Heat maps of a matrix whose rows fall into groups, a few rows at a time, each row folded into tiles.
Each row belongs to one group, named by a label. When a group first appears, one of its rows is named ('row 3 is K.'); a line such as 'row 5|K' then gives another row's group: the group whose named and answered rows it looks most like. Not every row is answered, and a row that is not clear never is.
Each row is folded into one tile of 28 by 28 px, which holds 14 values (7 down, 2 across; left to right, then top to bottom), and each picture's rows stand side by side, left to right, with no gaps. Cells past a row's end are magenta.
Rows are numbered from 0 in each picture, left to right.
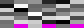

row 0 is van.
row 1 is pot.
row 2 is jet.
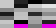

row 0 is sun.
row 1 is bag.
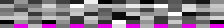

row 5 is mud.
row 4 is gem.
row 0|jet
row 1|bag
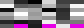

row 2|gem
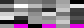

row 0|mud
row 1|jet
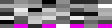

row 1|sun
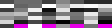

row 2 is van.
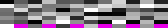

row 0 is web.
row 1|jet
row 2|mud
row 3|bag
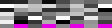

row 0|mud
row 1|van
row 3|van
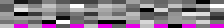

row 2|gem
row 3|bag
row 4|jet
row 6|jet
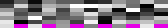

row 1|mud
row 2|gem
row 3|mud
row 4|web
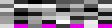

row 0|van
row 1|bag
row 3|pot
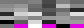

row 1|pot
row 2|jet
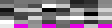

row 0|web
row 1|van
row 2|sun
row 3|bag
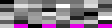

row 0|mud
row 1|jet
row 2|jet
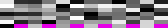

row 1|bag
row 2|pot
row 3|gem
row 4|web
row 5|pot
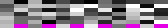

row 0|pot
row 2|gem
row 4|gem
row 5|van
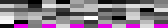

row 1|mud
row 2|web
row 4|gem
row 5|web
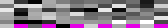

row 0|van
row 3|web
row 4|web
